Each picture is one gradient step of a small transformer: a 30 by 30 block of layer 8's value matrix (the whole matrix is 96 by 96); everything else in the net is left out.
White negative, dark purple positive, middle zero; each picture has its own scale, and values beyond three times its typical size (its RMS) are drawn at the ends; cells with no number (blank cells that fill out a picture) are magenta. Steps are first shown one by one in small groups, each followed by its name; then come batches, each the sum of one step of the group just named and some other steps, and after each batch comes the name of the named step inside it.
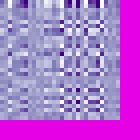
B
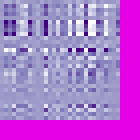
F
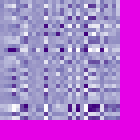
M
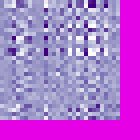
M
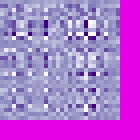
F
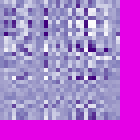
F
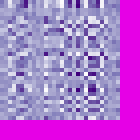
B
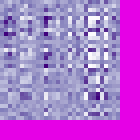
F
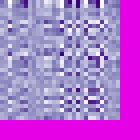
B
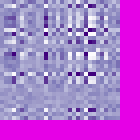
M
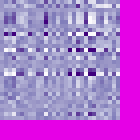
F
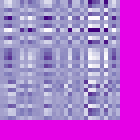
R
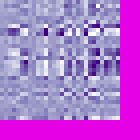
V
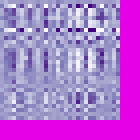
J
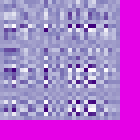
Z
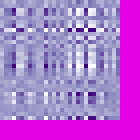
J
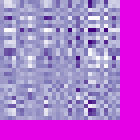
R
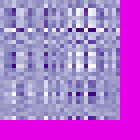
J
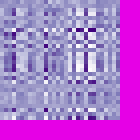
Z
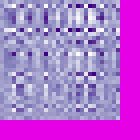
J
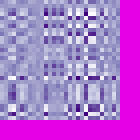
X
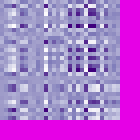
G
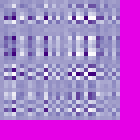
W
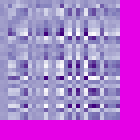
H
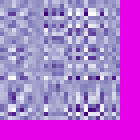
X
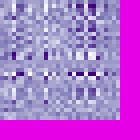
W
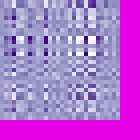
W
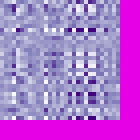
G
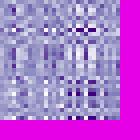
H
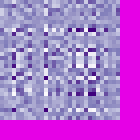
G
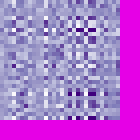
H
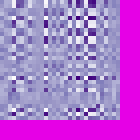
X
